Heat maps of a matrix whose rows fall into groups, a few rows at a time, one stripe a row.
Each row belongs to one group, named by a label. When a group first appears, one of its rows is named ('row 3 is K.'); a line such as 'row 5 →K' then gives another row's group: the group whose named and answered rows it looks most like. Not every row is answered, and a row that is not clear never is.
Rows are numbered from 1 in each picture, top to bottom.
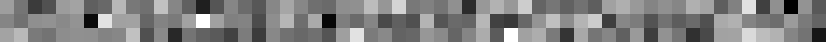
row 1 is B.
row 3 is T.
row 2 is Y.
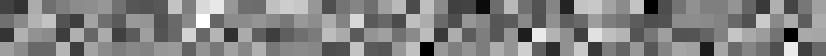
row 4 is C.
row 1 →Y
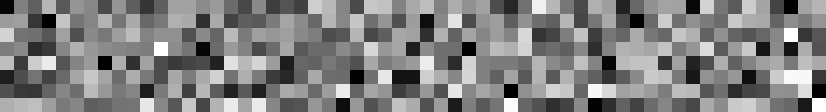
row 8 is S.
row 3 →C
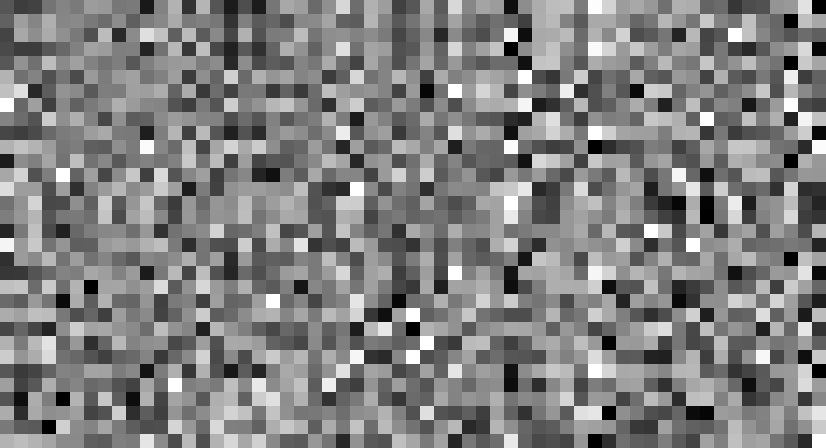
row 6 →C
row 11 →S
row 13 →T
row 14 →C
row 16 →C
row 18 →C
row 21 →Y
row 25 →Y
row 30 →Y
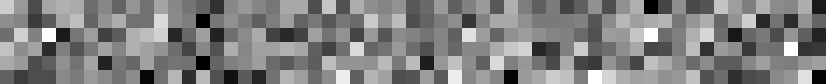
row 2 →B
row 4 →C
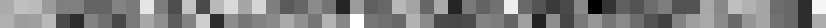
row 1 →S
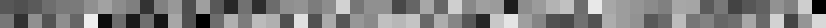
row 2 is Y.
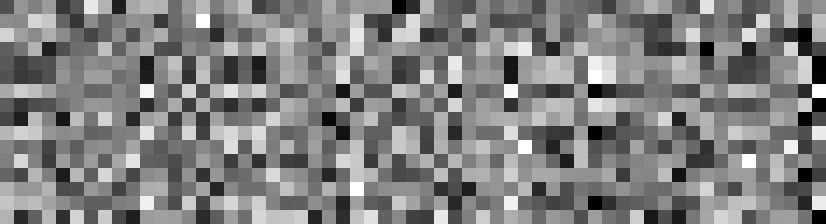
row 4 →C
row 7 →S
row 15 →S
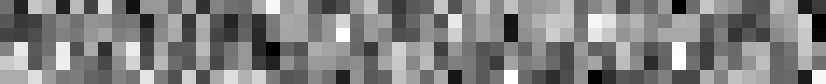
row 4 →T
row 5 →T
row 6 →S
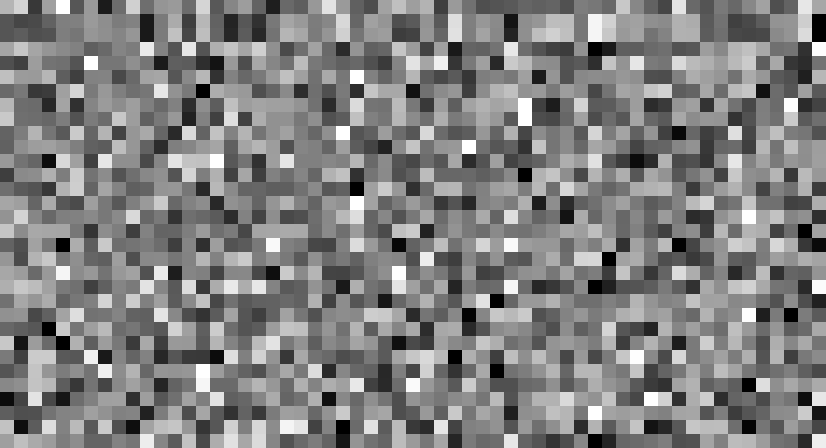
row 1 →T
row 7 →B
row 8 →C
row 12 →Y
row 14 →B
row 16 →T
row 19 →Y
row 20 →T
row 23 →B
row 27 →Y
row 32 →S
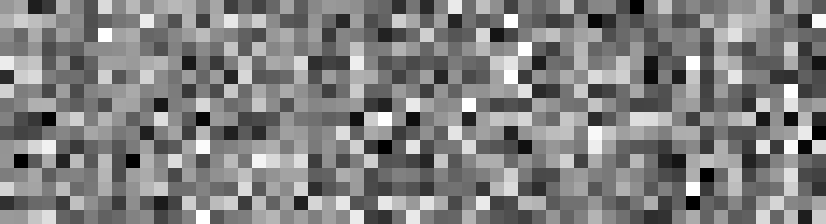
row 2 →S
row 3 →Y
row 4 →C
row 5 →C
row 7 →C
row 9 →B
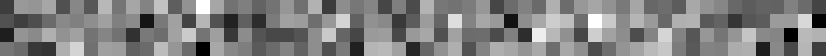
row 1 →Y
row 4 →B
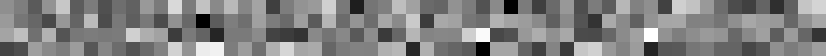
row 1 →T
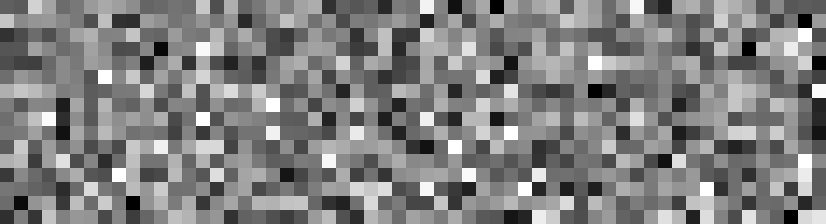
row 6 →Y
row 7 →S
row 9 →Y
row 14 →B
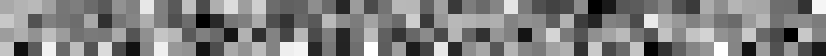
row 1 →S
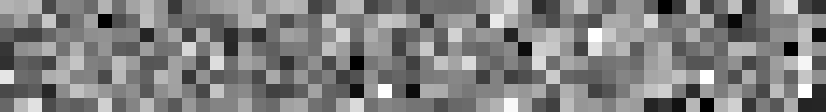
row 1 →C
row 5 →B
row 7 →B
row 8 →C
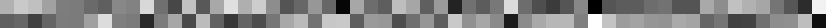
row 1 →S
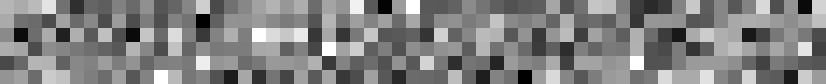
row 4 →T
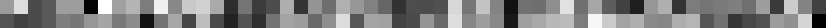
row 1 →Y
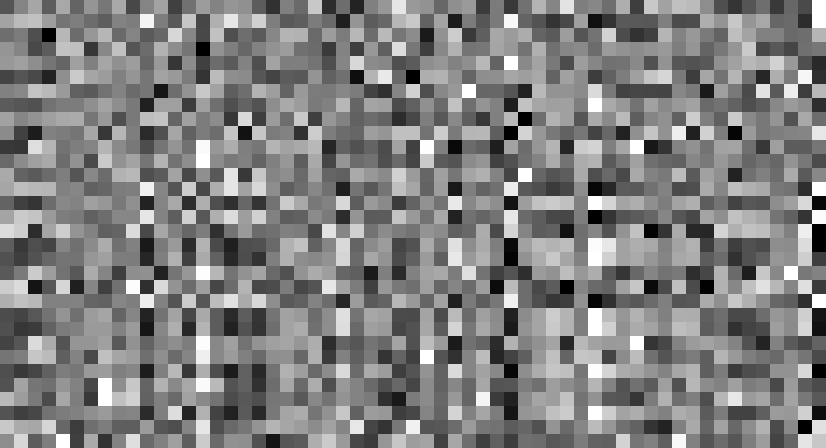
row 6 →B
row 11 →Y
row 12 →Y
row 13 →C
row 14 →S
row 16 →S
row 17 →T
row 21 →T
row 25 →Y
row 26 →Y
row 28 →Y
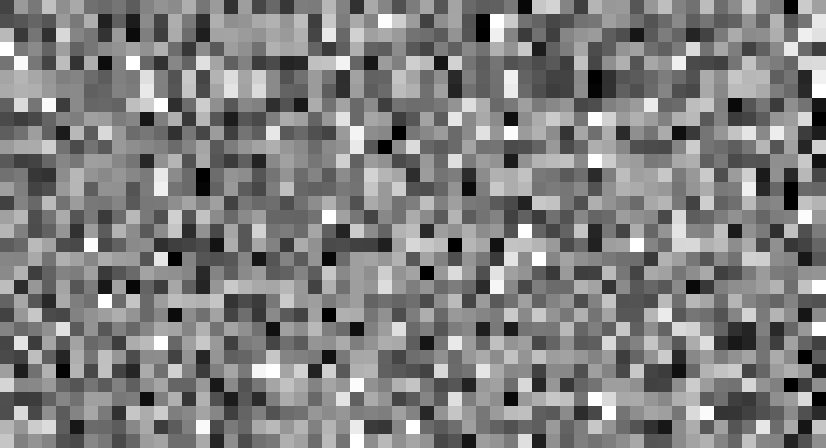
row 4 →C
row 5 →T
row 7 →S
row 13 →B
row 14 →B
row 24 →T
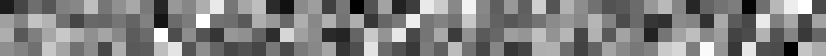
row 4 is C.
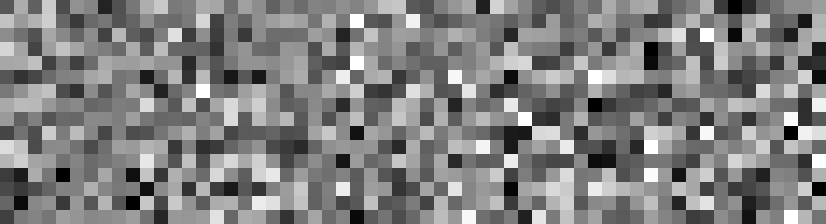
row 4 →T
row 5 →C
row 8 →S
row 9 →C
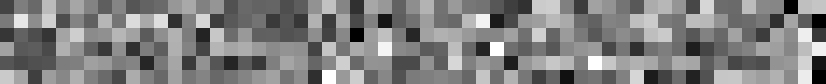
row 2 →Y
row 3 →B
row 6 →T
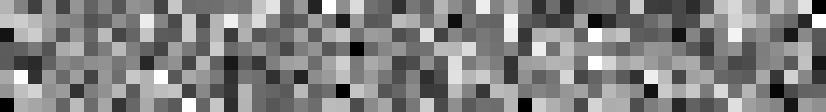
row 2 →S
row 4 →B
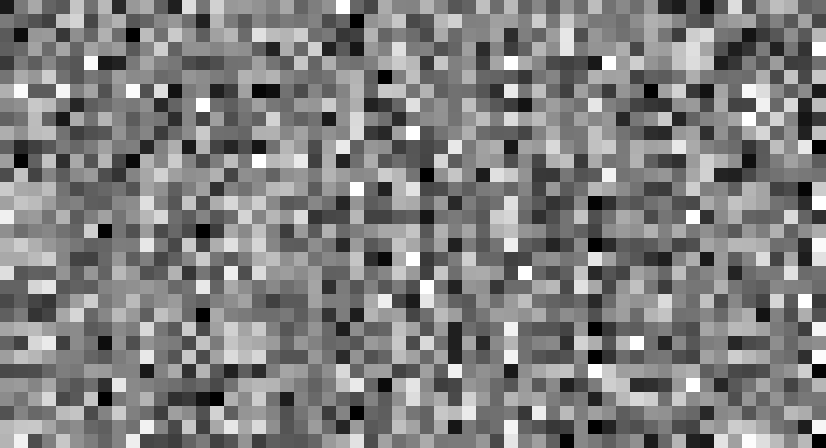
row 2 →B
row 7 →T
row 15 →S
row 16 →C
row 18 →S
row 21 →Y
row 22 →B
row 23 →B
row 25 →Y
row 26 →S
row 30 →B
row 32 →T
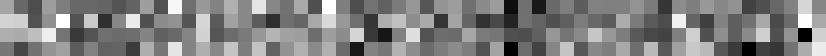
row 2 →T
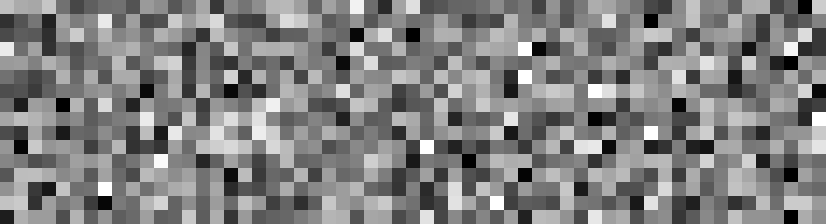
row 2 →Y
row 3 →B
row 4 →C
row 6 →C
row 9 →S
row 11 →Y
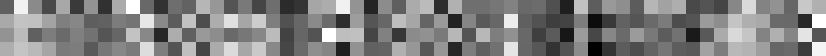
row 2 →S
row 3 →T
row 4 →S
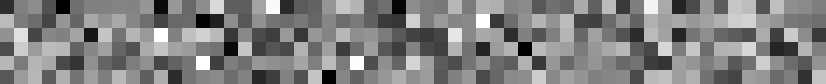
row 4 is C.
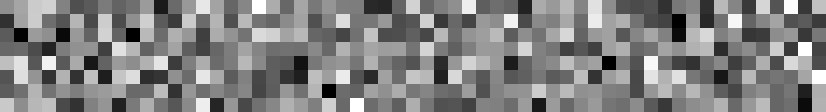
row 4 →B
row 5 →Y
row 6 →T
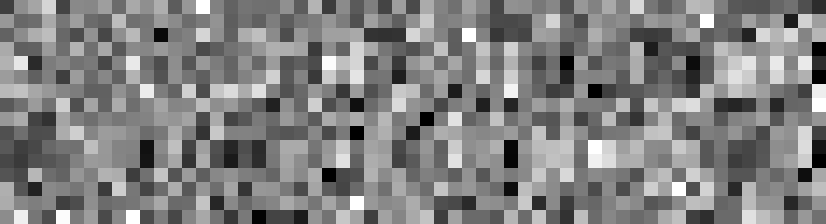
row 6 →T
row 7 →S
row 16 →T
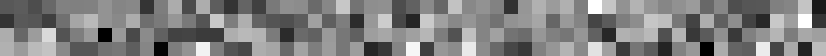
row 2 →B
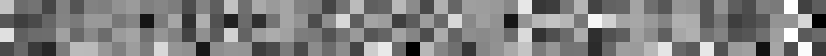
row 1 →C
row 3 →C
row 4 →B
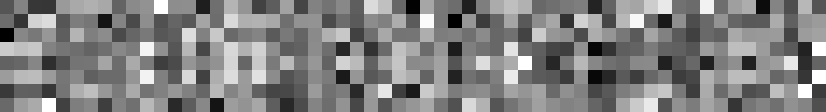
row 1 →B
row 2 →Y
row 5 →C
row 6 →S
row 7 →B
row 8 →Y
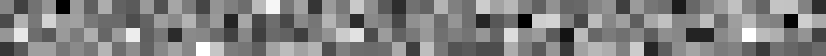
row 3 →T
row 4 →Y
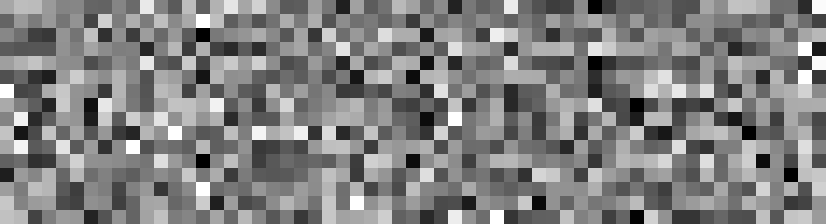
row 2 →Y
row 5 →S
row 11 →T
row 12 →B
